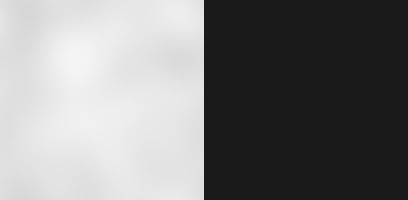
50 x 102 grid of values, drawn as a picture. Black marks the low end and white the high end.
It is made of 1 by 2 panels. Panel 1,1: very high, smooth, faint in contrast. Panel 1,2: very low, flat.
